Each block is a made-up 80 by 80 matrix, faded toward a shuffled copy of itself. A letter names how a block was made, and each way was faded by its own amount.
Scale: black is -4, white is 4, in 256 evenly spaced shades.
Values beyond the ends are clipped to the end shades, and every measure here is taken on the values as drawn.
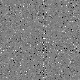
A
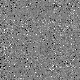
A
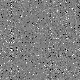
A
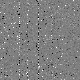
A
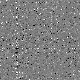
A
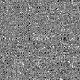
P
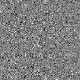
P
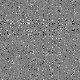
A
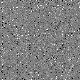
A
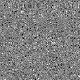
P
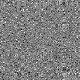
P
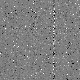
A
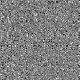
P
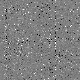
A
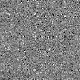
P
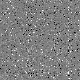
A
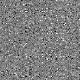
P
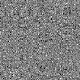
P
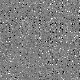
A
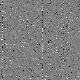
A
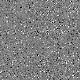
A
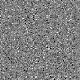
P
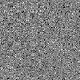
P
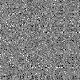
P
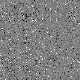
A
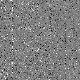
A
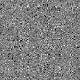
P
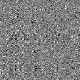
P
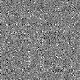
P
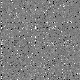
A
